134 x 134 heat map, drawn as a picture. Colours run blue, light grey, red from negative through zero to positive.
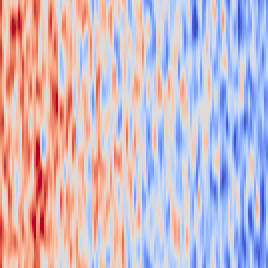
Overall the values sit about 50% of the way up the scale. The grain runs up and down. The field climbs toward the left.
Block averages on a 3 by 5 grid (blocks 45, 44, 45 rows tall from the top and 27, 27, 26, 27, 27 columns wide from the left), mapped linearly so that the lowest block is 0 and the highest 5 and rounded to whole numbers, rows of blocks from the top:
53210 / 54220 / 53210
